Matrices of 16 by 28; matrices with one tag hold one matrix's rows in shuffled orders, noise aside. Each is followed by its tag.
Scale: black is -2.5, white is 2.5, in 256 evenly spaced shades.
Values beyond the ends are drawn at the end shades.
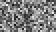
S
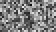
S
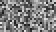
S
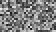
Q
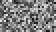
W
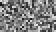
Q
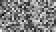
S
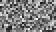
Q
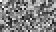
Q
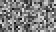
S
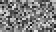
Q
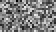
Q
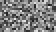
W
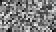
Q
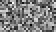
Q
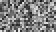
S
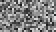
S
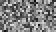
W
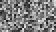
S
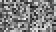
W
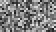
S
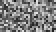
W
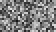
S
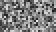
W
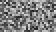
W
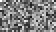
S
